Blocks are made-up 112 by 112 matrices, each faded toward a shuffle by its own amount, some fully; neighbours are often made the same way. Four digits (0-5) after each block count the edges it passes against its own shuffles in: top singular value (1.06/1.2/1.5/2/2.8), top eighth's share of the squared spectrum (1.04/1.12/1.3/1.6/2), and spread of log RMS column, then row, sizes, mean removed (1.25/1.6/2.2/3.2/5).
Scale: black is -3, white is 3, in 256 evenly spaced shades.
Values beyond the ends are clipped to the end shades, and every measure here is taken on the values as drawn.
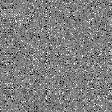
4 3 2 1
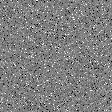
0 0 0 0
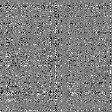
2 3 4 4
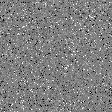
1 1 0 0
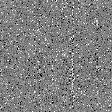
3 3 2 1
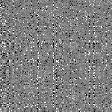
4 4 3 2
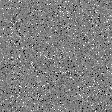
2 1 1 0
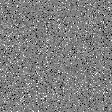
3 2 1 0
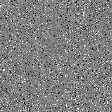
2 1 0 0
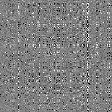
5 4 3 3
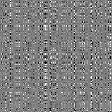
5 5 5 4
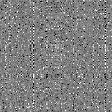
4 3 3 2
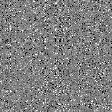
4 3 2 1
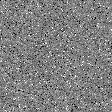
0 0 0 0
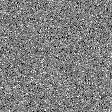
0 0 0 0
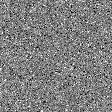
0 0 0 0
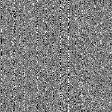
2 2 4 0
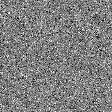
0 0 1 0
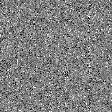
1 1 2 0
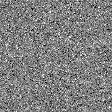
0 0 1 0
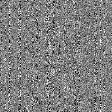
1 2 4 0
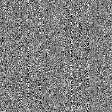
1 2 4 0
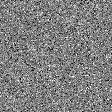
0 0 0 0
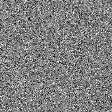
0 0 2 0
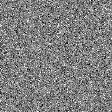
0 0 2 0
